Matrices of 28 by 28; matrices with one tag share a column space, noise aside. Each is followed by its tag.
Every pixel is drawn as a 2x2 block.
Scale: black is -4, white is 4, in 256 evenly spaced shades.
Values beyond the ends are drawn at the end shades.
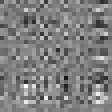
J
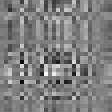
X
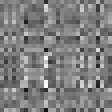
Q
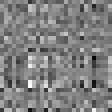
Q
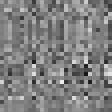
X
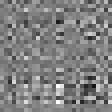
J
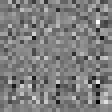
J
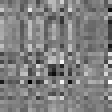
X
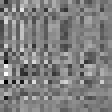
X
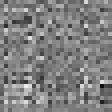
J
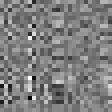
J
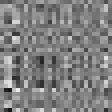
Q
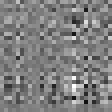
J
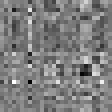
X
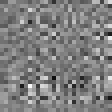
J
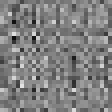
Q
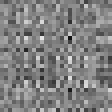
Q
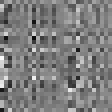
Q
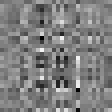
Q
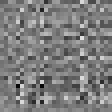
J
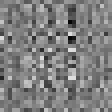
Q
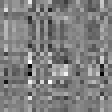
X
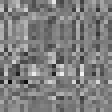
X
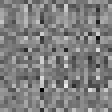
Q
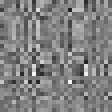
X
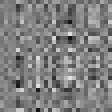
Q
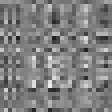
Q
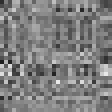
X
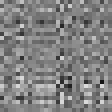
J
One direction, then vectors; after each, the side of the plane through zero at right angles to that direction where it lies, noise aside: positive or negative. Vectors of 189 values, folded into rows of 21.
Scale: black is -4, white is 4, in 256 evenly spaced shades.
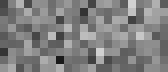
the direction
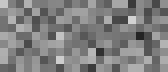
negative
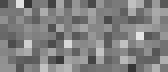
positive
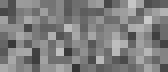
positive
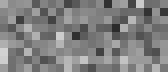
negative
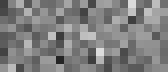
positive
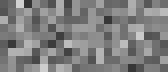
positive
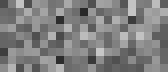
positive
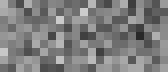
negative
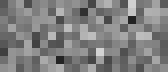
positive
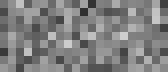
positive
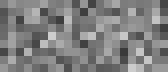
positive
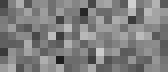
positive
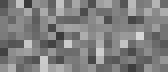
positive
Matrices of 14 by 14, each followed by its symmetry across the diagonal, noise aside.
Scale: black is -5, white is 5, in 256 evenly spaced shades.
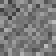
symmetric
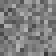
neither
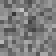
neither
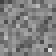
symmetric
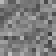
neither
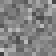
symmetric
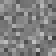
symmetric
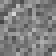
symmetric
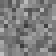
neither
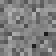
symmetric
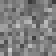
neither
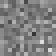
symmetric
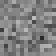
neither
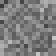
symmetric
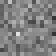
neither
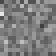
neither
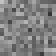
neither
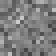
symmetric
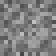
symmetric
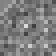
symmetric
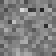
neither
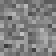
neither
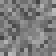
symmetric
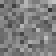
neither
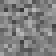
neither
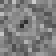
symmetric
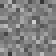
neither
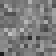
neither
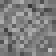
symmetric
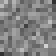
symmetric
